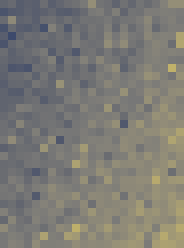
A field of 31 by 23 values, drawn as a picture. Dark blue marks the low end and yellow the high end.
Ninth with the lowest average: top left. Slope: up to the bottom right. Odd rows or columns: none. Histogram: bell-shaped. Ninth with the highest average: bottom right. Grain: fine. Stripes: none.
